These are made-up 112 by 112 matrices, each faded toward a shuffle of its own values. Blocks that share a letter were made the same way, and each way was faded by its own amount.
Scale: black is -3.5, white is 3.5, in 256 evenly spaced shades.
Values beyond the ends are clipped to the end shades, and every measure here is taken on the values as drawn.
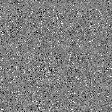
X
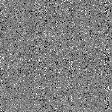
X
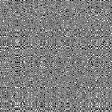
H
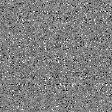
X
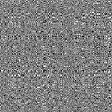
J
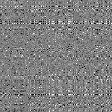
H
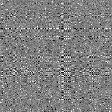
H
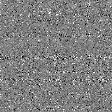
X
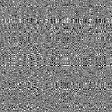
H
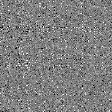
X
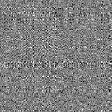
J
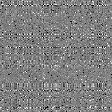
H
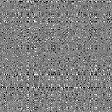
H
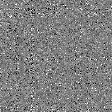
X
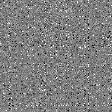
X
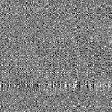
J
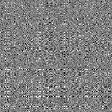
J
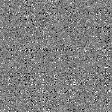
X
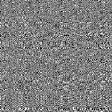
J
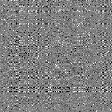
H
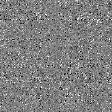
X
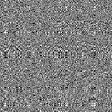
J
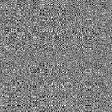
J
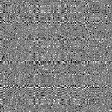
H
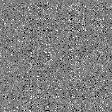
X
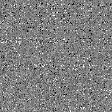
X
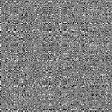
J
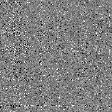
X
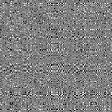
H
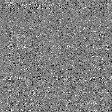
X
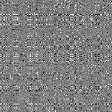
H
